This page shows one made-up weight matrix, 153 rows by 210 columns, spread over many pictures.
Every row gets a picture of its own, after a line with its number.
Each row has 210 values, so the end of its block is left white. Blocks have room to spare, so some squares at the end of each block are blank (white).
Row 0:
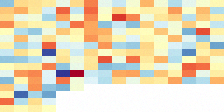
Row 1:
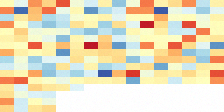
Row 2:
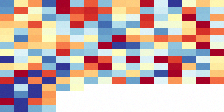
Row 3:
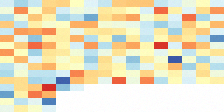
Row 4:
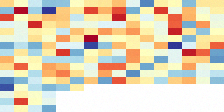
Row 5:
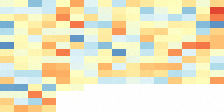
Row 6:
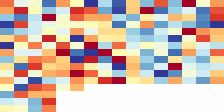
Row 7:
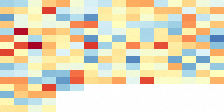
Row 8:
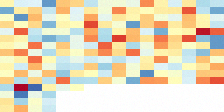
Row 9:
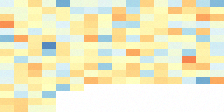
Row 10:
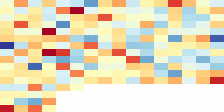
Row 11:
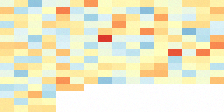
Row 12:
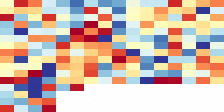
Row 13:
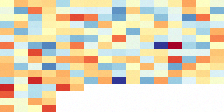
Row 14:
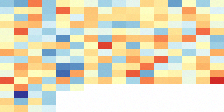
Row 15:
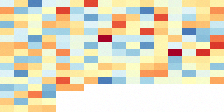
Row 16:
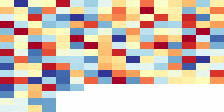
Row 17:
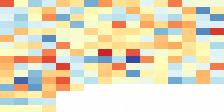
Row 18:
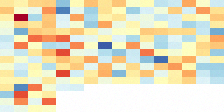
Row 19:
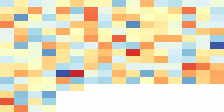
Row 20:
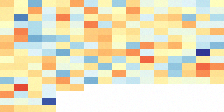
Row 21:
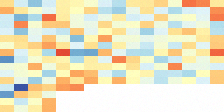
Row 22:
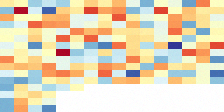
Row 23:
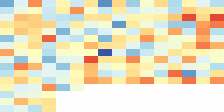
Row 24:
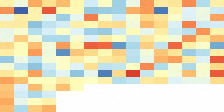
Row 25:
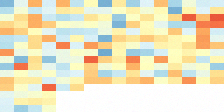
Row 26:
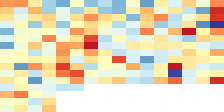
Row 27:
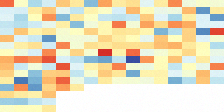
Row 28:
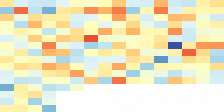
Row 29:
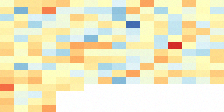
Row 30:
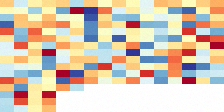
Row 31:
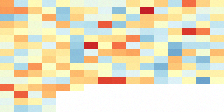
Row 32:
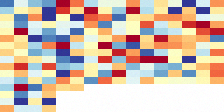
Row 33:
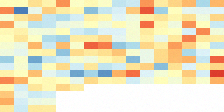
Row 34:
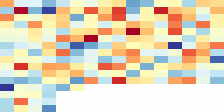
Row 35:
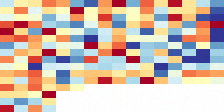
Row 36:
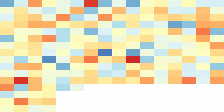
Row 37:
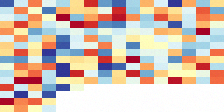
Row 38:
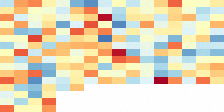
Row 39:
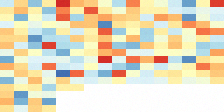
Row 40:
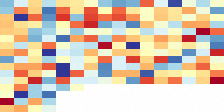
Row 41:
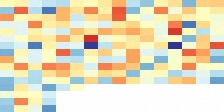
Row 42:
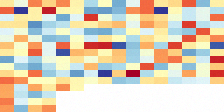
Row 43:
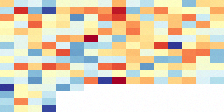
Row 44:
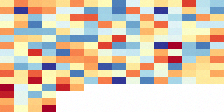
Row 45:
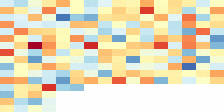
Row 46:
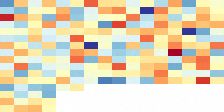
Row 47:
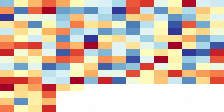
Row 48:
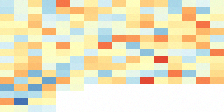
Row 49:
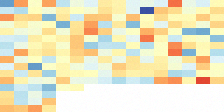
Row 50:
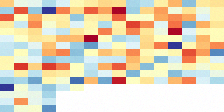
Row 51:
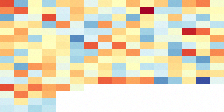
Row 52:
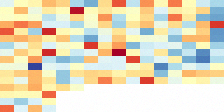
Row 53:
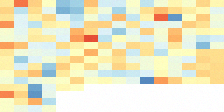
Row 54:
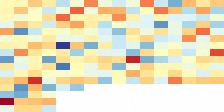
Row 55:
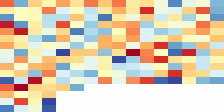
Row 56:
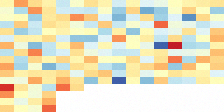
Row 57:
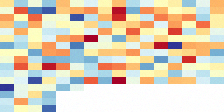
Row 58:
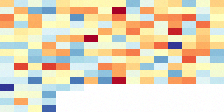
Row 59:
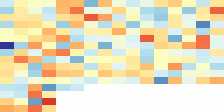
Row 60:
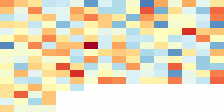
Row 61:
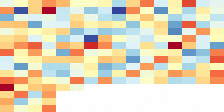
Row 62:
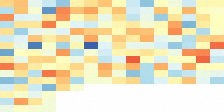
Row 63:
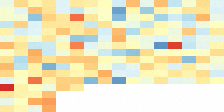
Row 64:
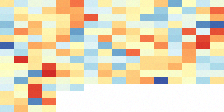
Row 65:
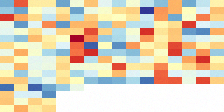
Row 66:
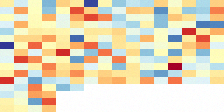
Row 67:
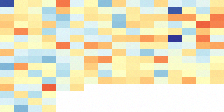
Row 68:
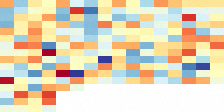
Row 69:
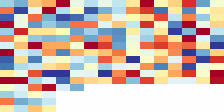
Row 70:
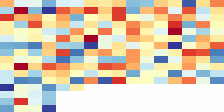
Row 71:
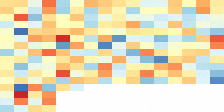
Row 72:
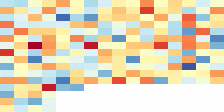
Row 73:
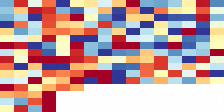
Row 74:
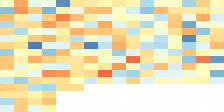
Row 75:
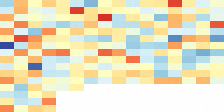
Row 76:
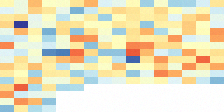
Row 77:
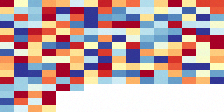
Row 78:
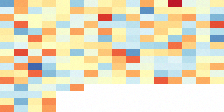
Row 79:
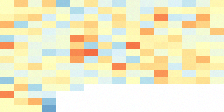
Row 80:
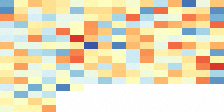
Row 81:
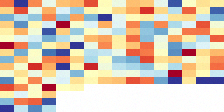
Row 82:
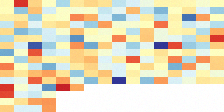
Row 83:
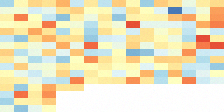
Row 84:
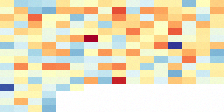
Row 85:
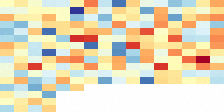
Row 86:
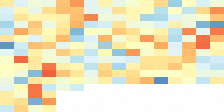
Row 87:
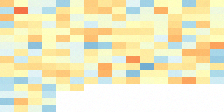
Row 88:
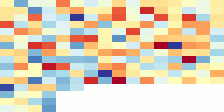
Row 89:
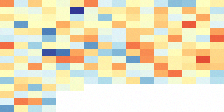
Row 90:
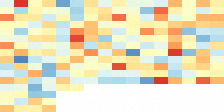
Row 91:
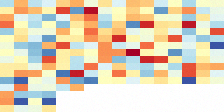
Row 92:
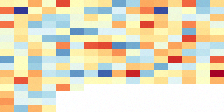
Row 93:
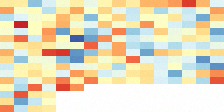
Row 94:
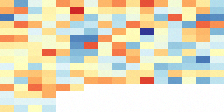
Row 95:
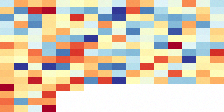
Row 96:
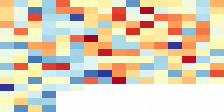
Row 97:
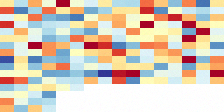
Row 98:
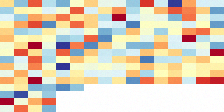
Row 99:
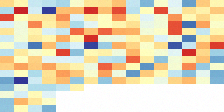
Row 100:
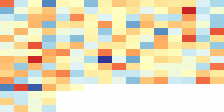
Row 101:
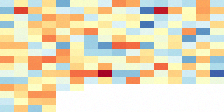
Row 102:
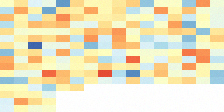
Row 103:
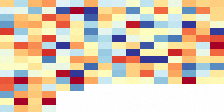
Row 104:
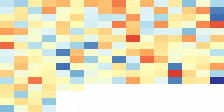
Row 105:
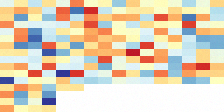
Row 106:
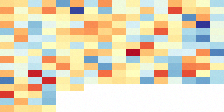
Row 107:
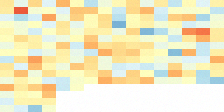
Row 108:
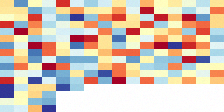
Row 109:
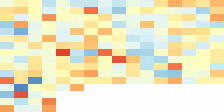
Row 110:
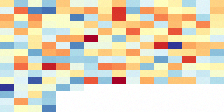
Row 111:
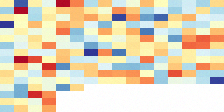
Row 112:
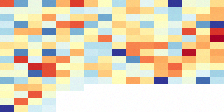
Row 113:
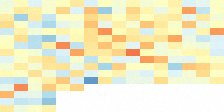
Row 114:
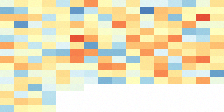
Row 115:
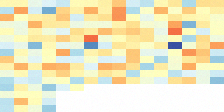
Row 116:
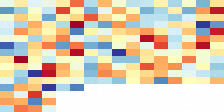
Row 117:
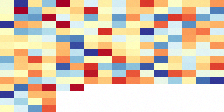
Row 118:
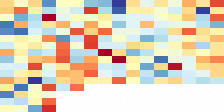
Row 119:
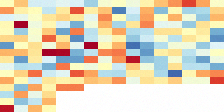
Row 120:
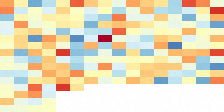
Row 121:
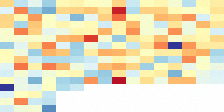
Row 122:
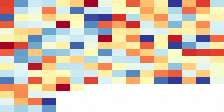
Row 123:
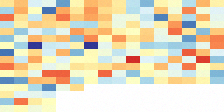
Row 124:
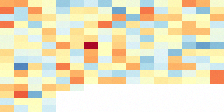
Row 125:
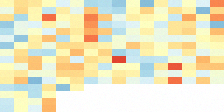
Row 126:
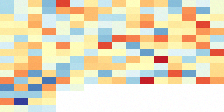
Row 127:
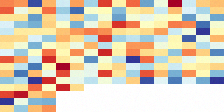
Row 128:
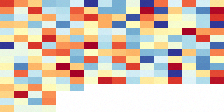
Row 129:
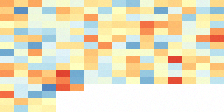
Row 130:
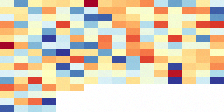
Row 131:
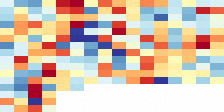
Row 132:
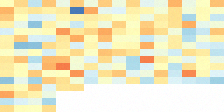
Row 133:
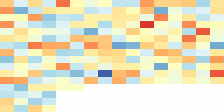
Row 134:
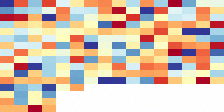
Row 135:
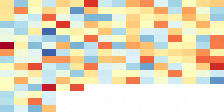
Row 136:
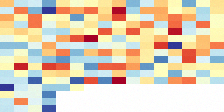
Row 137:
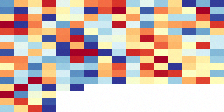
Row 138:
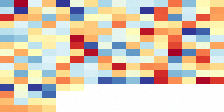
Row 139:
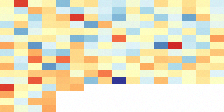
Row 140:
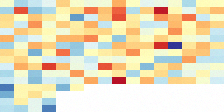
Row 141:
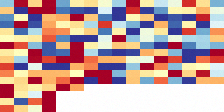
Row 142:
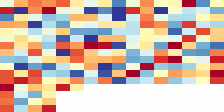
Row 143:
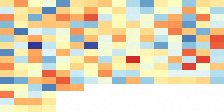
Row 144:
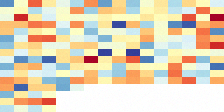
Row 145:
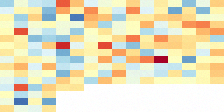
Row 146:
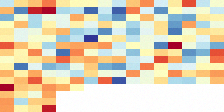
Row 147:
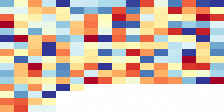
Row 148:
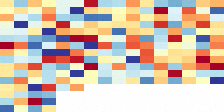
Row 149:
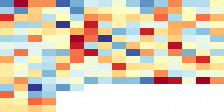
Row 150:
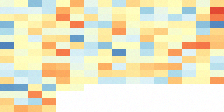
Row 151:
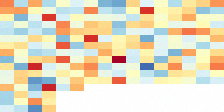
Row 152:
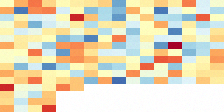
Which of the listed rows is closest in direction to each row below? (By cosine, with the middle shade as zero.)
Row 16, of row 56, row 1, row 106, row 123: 1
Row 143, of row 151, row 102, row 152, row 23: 102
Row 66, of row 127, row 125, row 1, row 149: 125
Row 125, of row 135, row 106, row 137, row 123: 135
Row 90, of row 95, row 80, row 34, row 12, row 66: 12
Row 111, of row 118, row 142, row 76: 118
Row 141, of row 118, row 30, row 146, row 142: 146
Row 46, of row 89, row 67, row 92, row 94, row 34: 89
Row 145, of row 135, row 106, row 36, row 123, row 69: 69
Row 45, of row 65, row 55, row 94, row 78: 94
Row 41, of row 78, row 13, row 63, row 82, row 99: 99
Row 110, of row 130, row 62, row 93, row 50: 50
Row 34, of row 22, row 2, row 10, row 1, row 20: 22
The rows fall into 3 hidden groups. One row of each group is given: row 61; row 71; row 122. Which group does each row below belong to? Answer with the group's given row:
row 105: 71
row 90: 122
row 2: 71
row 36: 71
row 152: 61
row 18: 71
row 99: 61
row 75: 122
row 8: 71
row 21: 122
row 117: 122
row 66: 122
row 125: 122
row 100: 71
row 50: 61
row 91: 71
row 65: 122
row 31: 122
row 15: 122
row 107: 122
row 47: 61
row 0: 71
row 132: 71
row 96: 61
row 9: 71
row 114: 122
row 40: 71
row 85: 122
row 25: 71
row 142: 61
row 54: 71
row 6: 122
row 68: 71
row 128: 122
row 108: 61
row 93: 122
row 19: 71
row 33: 61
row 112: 122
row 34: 61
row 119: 122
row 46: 122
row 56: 61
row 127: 71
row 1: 61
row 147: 71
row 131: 122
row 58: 61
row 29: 61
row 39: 71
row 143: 61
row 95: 61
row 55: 122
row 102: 61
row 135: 122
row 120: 122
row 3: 61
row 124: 122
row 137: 122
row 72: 61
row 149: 122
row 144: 71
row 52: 122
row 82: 61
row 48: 71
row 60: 122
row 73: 61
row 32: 71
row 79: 122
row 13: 61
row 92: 61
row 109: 122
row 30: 71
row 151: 122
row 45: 61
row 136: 61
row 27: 71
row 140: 61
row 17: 71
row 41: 61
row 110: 61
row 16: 61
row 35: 122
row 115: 61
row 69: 61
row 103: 71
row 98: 71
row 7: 61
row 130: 122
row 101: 61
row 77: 71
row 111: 122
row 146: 61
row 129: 61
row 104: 122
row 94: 122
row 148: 122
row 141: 61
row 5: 122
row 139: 61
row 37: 71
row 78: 122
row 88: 61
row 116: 122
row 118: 122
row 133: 61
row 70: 61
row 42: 61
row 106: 71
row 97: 61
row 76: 122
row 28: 61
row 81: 122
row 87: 61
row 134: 122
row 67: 71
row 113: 71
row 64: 122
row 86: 122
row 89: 122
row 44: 61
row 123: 61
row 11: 122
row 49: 122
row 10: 122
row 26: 122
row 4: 61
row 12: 122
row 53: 122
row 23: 71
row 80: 122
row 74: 61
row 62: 61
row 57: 61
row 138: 122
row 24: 61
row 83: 71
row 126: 71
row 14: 71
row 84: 61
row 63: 61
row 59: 122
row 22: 61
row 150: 122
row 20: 71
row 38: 122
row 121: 61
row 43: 61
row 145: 71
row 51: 122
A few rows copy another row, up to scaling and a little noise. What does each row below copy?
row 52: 35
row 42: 24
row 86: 64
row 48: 126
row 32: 145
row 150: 5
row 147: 9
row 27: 17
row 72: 45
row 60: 128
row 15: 11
